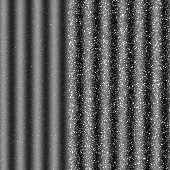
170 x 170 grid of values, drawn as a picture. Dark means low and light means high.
Slope: none. Seam: vertical, 40% of the way across, the left part calmer. Stripes: upright, repeating 10 times.
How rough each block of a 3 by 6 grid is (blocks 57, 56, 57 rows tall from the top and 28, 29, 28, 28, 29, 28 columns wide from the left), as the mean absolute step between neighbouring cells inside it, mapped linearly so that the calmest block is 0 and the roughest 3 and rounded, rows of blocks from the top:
002333 / 002333 / 002333
